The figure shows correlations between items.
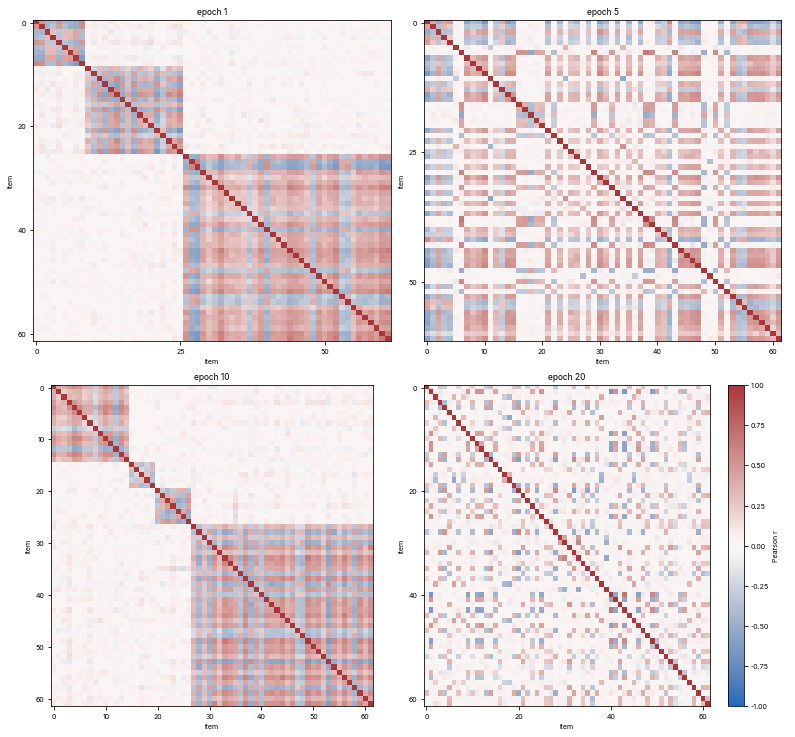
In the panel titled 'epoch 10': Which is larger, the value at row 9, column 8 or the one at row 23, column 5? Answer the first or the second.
the second
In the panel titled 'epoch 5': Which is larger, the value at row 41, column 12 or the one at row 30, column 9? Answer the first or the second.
the second
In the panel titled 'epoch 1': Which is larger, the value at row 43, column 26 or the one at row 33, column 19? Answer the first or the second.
the first
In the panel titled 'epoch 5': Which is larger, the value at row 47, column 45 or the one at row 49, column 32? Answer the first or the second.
the first
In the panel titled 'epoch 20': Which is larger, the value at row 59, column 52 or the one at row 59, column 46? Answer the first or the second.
the second
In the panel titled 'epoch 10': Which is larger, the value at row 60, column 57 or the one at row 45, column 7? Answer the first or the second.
the first
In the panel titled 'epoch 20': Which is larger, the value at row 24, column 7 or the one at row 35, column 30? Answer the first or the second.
the first
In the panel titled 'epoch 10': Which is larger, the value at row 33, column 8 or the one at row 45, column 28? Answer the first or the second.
the first
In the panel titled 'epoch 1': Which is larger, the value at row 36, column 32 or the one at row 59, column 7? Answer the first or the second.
the first
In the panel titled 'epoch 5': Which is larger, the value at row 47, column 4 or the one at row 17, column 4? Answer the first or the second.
the second
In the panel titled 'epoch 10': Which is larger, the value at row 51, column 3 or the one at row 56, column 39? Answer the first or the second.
the second
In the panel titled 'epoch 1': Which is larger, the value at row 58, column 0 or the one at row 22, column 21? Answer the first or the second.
the second
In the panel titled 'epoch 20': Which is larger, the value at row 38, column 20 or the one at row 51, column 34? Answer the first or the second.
the second
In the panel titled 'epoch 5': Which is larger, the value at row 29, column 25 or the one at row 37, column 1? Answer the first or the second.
the first
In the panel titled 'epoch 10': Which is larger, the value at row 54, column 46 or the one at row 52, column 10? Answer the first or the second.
the first
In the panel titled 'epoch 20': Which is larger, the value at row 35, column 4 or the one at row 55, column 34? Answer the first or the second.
the second
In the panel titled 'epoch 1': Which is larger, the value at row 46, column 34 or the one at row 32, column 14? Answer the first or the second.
the first
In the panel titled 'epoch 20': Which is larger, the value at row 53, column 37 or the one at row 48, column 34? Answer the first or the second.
the second
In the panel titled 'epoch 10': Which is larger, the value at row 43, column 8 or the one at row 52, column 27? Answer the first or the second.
the second
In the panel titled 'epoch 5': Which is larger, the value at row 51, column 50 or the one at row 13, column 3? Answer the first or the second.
the second
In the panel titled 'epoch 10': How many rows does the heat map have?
62
